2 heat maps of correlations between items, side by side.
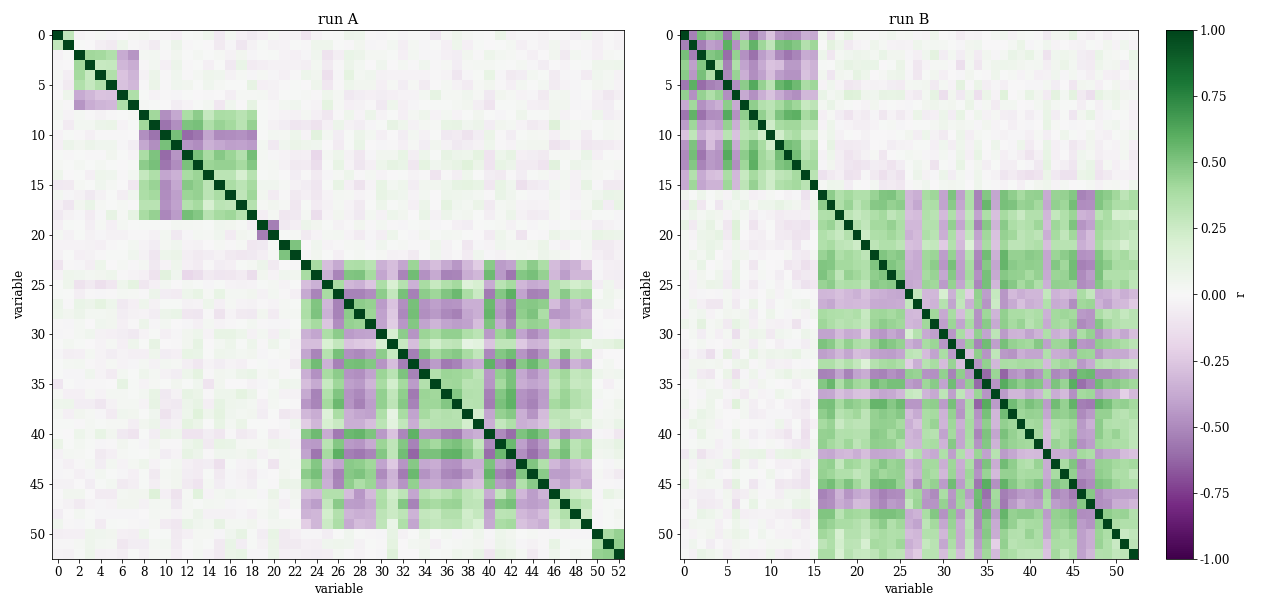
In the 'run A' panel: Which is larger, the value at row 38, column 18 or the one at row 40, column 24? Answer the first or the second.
the second
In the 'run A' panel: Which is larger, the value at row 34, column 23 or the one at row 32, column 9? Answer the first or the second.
the second
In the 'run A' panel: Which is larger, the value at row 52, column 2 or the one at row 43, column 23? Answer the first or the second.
the second
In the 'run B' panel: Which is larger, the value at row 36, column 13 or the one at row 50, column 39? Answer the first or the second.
the second
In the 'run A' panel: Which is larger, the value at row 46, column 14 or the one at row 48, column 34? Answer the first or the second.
the second
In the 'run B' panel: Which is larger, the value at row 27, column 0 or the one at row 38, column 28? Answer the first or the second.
the second
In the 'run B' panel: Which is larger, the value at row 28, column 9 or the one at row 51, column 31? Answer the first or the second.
the second
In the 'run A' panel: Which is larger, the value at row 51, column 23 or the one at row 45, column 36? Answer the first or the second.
the first
